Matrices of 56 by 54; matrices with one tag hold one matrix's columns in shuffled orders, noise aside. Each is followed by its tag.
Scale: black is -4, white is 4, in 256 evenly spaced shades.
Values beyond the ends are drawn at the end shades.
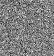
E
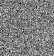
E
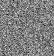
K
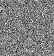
E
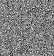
K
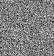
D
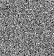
K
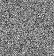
D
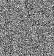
K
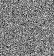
K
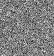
E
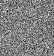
E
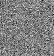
K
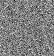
K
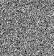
E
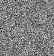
D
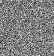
E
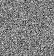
D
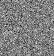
D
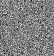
K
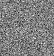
D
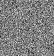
E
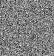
K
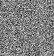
K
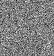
D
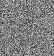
K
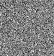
E
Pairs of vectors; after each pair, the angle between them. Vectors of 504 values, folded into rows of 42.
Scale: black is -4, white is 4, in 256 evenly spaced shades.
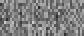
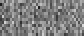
nearly parallel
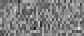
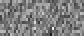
partly opposed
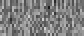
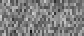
partly aligned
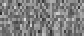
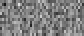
nearly opposite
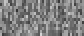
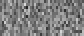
partly opposed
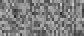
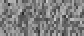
orthogonal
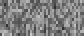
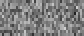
partly opposed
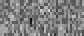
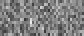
nearly opposite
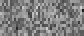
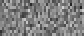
partly opposed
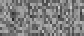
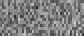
orthogonal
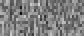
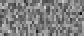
orthogonal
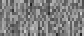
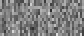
nearly opposite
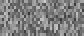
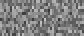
orthogonal
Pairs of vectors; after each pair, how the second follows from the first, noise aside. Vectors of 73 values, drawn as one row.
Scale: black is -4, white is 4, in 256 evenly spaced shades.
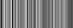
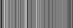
partly zeroed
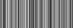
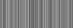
shrunk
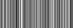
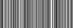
reversed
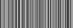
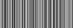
reversed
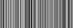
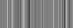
partly zeroed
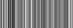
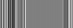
partly zeroed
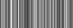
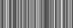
reversed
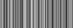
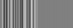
partly zeroed
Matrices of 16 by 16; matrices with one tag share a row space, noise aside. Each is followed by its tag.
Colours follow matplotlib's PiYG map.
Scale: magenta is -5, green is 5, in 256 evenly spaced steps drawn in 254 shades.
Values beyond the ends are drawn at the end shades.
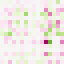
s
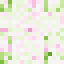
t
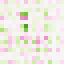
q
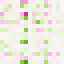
q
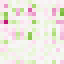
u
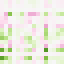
t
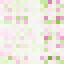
s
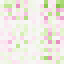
s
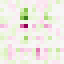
q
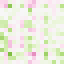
t
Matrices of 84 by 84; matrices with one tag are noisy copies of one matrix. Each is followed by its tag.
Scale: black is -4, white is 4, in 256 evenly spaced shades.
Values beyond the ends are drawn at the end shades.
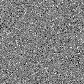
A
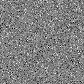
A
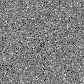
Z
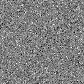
A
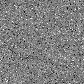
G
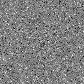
Z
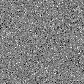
A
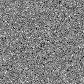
Z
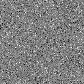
A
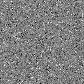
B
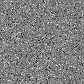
B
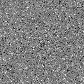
Z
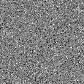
A
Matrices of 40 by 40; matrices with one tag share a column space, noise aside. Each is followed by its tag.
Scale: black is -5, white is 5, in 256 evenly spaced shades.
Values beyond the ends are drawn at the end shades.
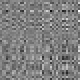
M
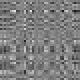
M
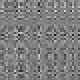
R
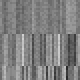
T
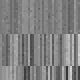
T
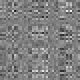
R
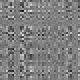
R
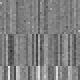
T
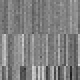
T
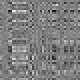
M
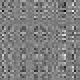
R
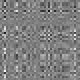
R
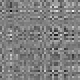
R
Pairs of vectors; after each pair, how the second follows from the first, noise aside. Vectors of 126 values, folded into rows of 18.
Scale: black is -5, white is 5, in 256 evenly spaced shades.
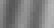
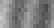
reversed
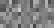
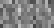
sign-scrambled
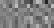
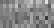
sign-scrambled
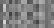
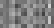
reversed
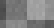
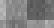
negated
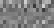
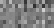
sign-scrambled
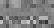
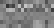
reversed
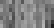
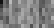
reversed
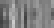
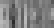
negated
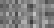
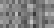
negated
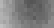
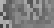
sign-scrambled
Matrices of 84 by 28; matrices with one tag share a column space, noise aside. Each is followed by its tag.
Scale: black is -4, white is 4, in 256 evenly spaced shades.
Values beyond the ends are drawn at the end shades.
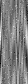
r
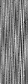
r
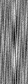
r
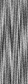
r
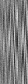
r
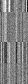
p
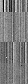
p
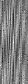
r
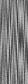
r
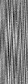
r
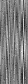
r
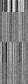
p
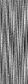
r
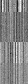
p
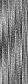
r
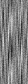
r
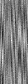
r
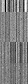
p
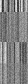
p
